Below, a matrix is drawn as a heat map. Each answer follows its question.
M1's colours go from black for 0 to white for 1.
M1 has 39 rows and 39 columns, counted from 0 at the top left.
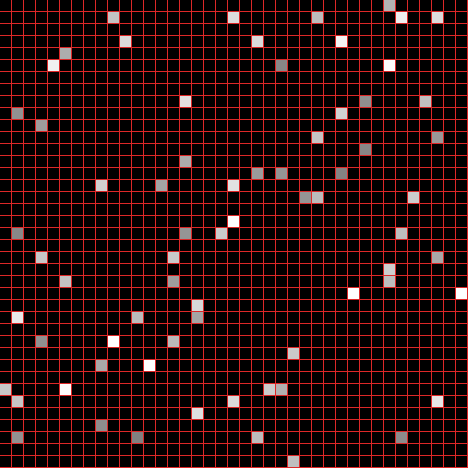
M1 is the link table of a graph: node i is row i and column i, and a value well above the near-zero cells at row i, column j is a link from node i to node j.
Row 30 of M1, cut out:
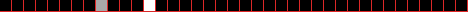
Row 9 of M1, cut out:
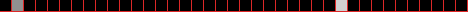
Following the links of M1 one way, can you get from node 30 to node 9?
yes
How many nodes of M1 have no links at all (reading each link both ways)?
8
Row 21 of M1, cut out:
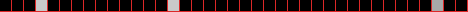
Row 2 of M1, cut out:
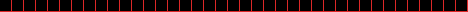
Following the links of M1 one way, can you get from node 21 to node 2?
no
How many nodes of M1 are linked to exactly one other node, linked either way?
12
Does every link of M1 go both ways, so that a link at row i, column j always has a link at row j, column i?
yes
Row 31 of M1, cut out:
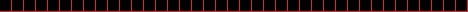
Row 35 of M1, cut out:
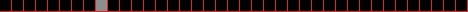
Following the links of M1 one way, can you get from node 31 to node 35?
no
